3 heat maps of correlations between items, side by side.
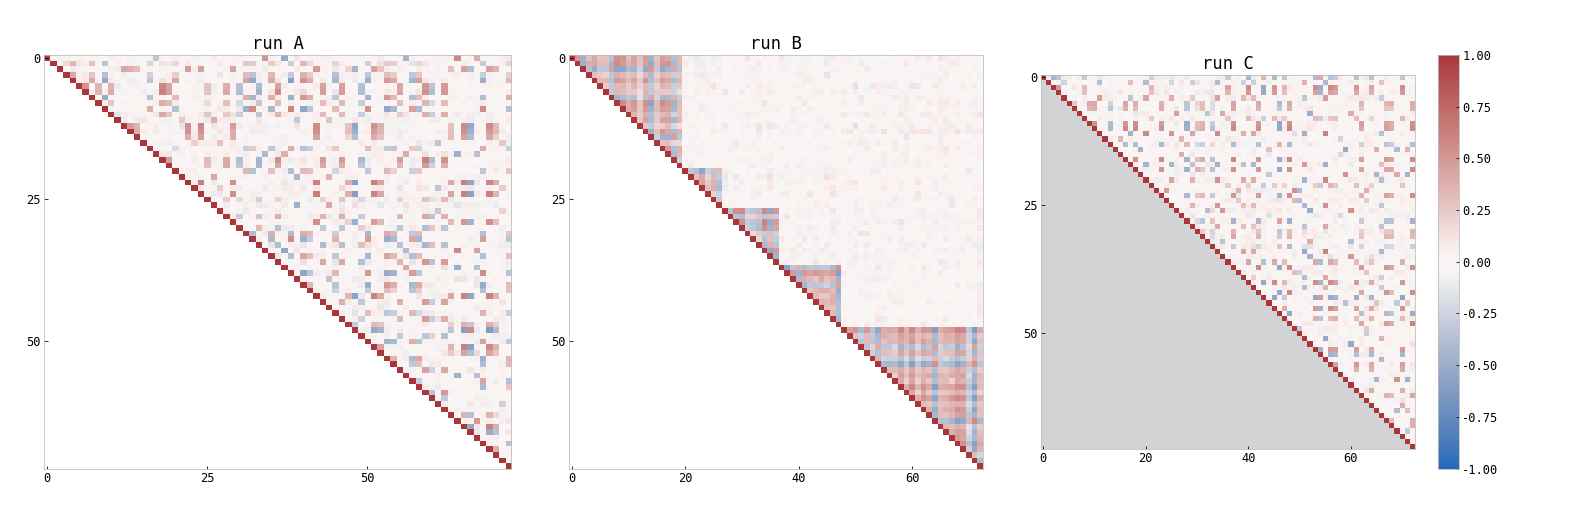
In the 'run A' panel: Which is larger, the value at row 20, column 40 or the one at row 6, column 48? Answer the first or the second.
the first
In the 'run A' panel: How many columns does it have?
73
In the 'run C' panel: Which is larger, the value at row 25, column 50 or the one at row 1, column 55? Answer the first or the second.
the first
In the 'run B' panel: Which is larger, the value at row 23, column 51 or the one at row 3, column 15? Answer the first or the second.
the second
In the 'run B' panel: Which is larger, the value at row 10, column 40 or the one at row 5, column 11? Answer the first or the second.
the second
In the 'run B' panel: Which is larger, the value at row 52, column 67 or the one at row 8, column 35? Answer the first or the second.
the first
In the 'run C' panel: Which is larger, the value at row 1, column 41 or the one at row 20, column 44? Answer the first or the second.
the second
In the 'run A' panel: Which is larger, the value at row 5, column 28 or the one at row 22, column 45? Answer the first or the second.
the first
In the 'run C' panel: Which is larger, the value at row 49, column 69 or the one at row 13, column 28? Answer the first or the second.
the second
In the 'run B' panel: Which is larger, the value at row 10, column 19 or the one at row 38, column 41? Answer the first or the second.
the second
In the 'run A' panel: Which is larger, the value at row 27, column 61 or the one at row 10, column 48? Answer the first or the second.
the second
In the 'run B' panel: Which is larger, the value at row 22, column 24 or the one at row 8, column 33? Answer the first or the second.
the first
